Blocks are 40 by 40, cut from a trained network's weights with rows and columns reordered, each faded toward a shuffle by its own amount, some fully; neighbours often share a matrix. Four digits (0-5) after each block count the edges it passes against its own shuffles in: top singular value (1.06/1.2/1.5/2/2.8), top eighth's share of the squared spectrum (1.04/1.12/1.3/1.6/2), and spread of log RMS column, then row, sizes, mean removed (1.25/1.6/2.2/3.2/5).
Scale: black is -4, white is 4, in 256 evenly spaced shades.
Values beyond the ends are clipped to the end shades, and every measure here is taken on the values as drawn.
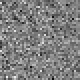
0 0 1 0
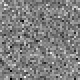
1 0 0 0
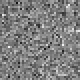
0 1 0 0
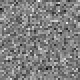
1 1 0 0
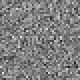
0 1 0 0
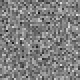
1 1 1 0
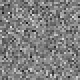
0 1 0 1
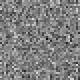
2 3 1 1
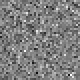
0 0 0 0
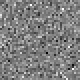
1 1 0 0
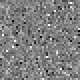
0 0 0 0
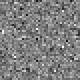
1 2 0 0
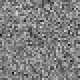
0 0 0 0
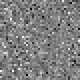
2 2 1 0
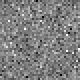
0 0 0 0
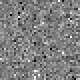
2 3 1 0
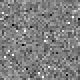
0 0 0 0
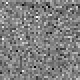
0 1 0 0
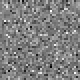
0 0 0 0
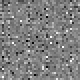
2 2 2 0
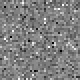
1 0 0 0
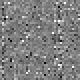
1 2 1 0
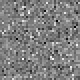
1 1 1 0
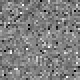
1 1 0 0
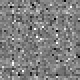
2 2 1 0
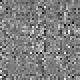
3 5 3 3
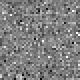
1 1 0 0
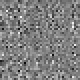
3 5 3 2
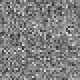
2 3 0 1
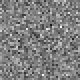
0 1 0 0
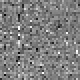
2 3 2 0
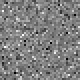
1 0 0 0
